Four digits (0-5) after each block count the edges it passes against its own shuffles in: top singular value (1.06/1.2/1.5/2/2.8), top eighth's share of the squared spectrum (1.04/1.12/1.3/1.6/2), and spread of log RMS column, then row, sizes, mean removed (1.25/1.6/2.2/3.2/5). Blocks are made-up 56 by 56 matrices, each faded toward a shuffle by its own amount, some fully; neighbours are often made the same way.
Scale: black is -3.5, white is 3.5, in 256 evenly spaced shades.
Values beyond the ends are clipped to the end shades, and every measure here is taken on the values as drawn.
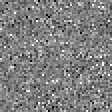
0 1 0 1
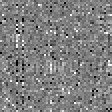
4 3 2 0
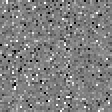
1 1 1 0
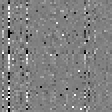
4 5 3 0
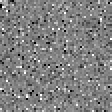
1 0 0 0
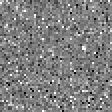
1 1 0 0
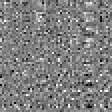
4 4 2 2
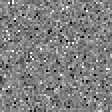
1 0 0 0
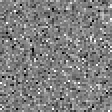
1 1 0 0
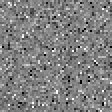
1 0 0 0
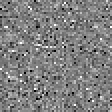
3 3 1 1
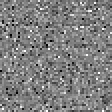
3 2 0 1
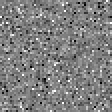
0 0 0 0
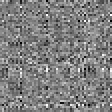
4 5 3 3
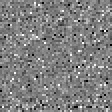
1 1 0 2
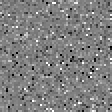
1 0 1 0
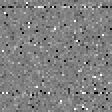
2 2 0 1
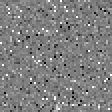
0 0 0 0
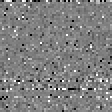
2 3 0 2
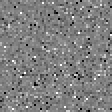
1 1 0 0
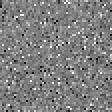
0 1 0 0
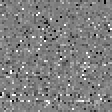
1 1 0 1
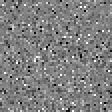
0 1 0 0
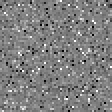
1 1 0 0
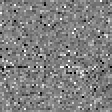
2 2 0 1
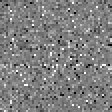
1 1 0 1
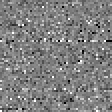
2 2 0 2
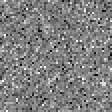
0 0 0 0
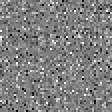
3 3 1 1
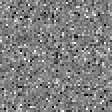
2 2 1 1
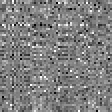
4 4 2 2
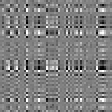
5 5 4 4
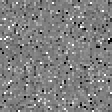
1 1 0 0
